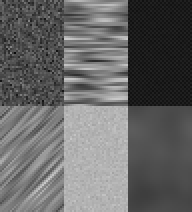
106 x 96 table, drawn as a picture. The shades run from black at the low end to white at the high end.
It is made of 2 by 3 panels. Panel 1,1: low, fine-grained. Panel 1,2: middling, streaked across, strong in contrast. Panel 1,3: very low, checkered, faint in contrast. Panel 2,1: middling, slanting up to the right. Panel 2,2: high, fine-grained, faint in contrast. Panel 2,3: low, smooth, faint in contrast.
